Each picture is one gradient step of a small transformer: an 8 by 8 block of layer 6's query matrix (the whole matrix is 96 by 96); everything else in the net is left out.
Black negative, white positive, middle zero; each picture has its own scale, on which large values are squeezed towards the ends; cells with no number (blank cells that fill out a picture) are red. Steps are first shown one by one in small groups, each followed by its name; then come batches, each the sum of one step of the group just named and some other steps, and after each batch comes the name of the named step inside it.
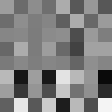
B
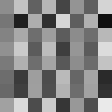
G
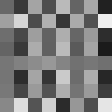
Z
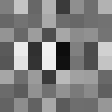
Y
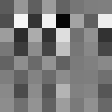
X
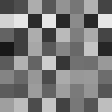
Y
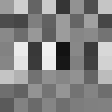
Y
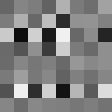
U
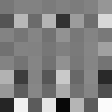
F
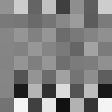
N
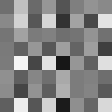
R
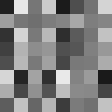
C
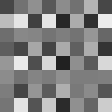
R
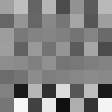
N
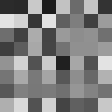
U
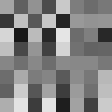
U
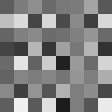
R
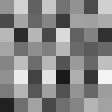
U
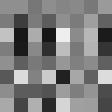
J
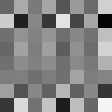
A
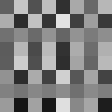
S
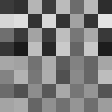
J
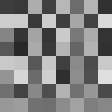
J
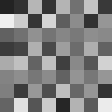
A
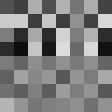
J
